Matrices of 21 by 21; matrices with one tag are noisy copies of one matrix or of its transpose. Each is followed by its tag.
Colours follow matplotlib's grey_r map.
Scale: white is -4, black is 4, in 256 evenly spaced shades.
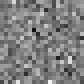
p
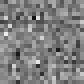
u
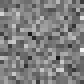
p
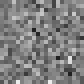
p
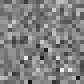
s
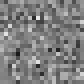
u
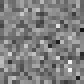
s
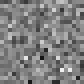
s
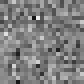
u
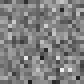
s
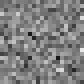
p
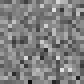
s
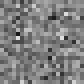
u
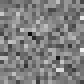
p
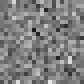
p
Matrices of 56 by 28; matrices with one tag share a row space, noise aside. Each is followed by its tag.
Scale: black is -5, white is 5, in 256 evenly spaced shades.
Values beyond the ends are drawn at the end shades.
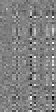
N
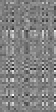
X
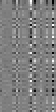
N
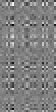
X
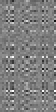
X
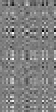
X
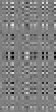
X
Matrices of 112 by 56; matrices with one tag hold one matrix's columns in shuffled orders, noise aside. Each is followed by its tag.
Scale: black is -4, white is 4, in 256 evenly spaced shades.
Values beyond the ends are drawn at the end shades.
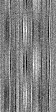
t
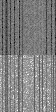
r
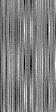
t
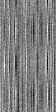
t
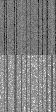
r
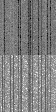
r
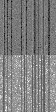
r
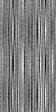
t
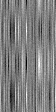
t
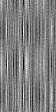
t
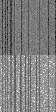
r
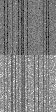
r
